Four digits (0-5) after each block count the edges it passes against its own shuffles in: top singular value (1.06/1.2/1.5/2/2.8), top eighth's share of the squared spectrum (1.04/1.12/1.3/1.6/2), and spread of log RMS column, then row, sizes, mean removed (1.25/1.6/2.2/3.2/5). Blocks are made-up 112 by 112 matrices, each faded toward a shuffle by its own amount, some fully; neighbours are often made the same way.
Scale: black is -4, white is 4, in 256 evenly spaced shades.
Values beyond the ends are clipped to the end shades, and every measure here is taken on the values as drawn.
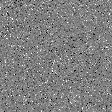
3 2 0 0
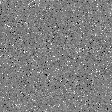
2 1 0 0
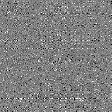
4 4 2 3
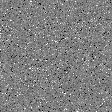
1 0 0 0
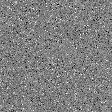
0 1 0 0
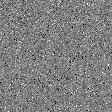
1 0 0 0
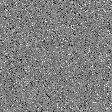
0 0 1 0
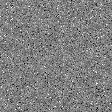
0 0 1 0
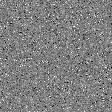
0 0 0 0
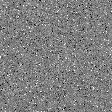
0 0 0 0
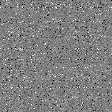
1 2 1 2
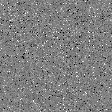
1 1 1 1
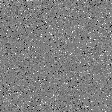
1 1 0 1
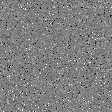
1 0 0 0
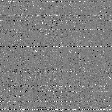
3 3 2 3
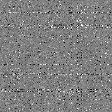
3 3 2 3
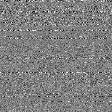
2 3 0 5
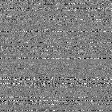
2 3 0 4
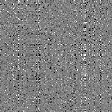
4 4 3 2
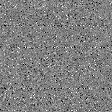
3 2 0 2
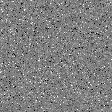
0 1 0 0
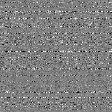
4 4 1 4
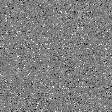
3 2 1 2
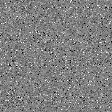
3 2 0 2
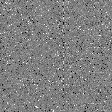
3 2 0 0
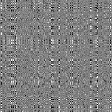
5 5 4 3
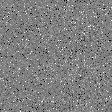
2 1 0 0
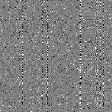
5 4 3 1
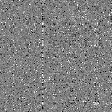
4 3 2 1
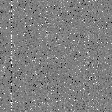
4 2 1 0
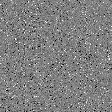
3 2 1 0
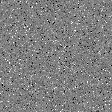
2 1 0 0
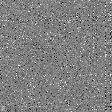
3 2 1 1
